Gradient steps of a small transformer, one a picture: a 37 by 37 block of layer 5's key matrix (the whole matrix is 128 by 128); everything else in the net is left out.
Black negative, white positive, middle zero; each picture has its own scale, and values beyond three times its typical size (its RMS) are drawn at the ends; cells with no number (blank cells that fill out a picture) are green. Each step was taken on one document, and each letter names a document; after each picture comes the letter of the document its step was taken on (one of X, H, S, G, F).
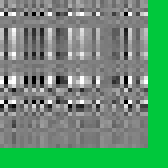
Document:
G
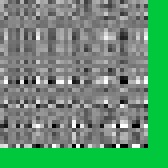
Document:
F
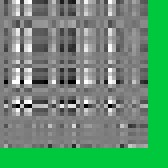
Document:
F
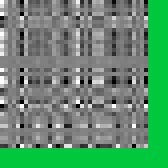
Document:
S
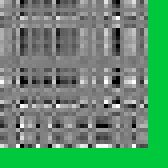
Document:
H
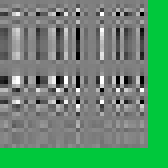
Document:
G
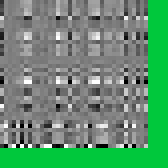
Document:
S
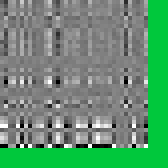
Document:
S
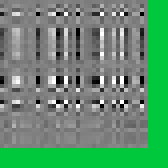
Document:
G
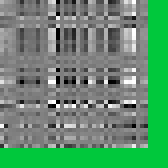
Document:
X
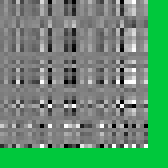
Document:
F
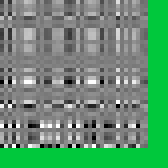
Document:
X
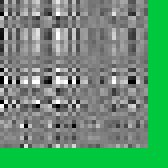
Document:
X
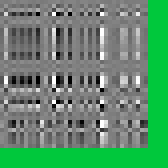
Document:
G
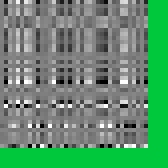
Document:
F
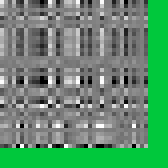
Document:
S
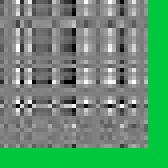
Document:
F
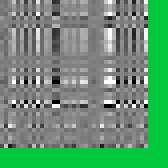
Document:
X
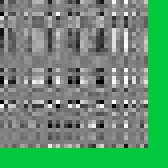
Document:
X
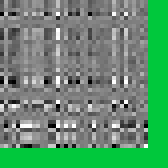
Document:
H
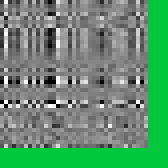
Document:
X
